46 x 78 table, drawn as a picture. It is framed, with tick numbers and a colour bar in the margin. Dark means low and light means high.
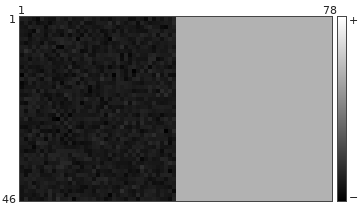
It is made of 1 by 2 panels. Panel 1,1: very low, fine-grained, faint in contrast. Panel 1,2: high, flat.
